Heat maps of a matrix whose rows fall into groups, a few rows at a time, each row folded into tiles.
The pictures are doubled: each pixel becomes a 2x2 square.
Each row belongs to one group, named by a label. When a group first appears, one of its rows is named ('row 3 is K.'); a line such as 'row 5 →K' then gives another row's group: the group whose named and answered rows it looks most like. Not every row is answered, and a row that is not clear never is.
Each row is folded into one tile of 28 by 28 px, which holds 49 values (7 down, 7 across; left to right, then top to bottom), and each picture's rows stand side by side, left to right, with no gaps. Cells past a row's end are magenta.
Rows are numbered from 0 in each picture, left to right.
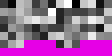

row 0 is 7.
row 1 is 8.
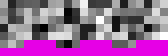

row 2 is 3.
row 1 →3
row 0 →7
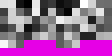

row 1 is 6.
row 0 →8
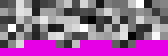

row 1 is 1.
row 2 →3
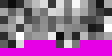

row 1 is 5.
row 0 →6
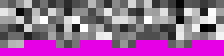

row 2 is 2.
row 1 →6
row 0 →2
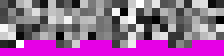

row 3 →1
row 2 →6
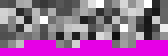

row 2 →5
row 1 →6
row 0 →2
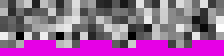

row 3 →5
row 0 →3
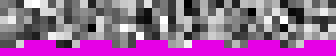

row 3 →8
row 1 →3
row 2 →5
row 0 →6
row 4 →2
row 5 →1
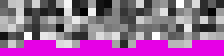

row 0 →5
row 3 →8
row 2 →3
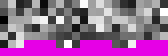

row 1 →2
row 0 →8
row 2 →6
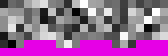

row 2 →7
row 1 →2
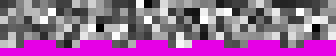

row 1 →1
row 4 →6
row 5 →7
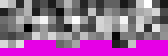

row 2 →6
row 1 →8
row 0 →8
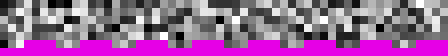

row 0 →7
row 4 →6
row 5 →2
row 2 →7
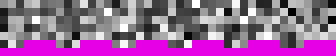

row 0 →8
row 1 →3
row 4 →8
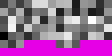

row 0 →6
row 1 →8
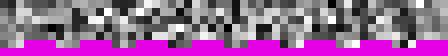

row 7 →3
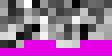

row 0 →3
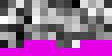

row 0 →2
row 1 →6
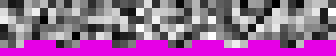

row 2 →1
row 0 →6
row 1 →3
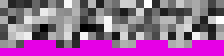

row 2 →5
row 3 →5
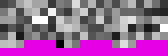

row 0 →2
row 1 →5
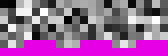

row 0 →7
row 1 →2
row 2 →8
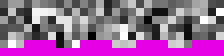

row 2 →5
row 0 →2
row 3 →2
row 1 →6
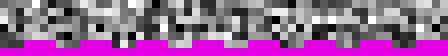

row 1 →1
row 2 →5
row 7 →1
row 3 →8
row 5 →7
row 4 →1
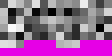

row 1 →1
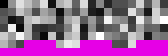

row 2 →7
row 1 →8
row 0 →7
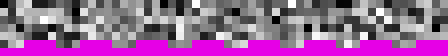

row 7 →1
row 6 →7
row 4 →1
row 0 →7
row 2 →7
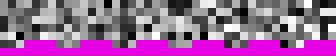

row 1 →7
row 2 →3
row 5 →1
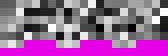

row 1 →5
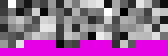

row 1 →6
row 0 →8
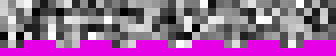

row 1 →8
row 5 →5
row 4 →2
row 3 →8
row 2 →1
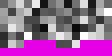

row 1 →3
